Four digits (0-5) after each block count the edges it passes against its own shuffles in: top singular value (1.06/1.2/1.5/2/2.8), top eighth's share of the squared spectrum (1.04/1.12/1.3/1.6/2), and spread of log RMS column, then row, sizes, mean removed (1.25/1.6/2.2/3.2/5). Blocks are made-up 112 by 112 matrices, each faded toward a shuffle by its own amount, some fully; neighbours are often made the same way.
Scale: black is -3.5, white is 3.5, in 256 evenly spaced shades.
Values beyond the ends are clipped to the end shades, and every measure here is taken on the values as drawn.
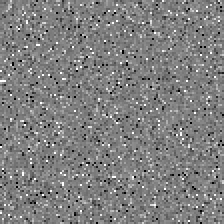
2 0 0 0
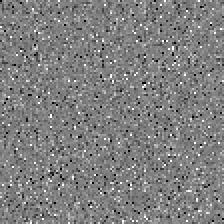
2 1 0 0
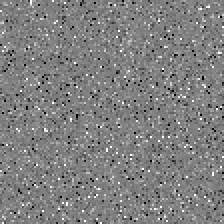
0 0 0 0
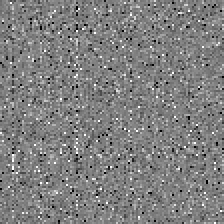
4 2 2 0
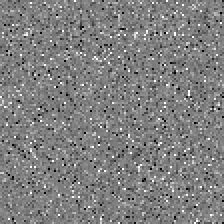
2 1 0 0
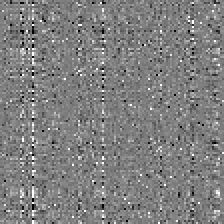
5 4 3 2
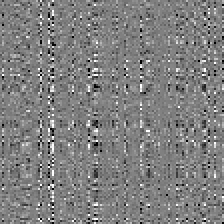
5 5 4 3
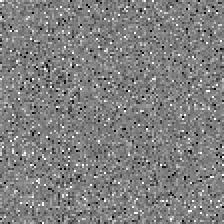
3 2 1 0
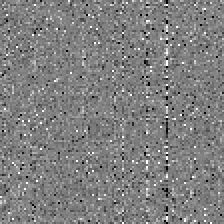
4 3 2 1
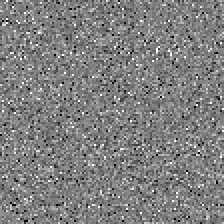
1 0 0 1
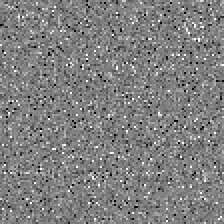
0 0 0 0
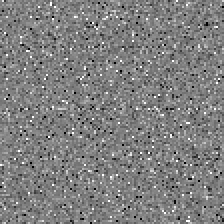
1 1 0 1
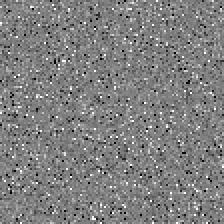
0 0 0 0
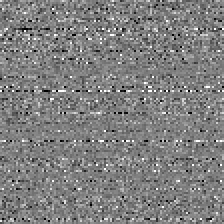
2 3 0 4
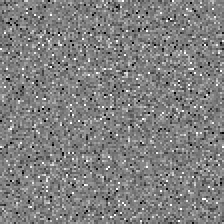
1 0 0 0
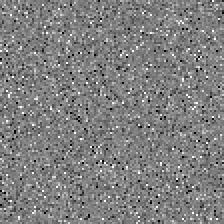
0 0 0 0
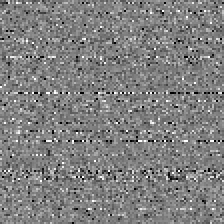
2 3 0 4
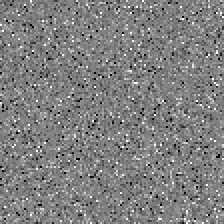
1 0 0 0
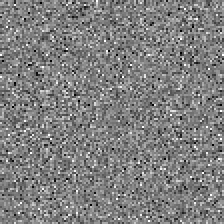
3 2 1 1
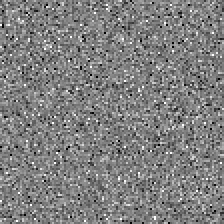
1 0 0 0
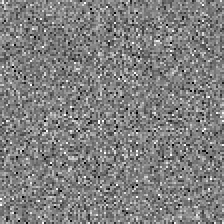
4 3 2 1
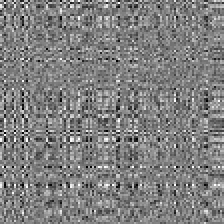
5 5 4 4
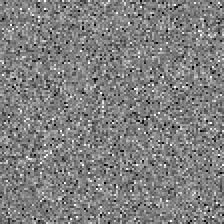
1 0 0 0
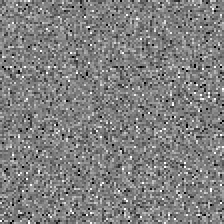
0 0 0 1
